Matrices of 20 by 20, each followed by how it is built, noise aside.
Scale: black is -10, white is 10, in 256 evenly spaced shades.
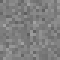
noise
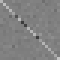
diagonal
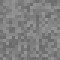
noise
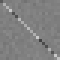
diagonal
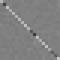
diagonal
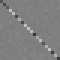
diagonal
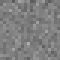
noise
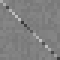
diagonal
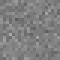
noise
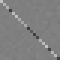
diagonal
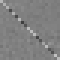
diagonal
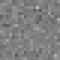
noise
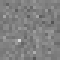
noise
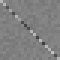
diagonal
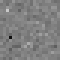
noise
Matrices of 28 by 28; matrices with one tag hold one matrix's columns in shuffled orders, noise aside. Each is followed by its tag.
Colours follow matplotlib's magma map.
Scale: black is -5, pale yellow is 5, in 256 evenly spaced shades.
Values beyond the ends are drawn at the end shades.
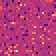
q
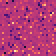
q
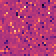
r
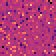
q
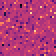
r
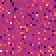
q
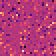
q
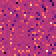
q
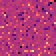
q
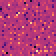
q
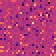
q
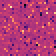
r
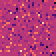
q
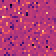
r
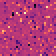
r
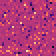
q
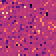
r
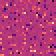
q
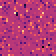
r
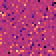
q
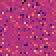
q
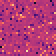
q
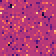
r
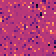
r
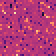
r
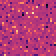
r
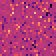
r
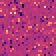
r
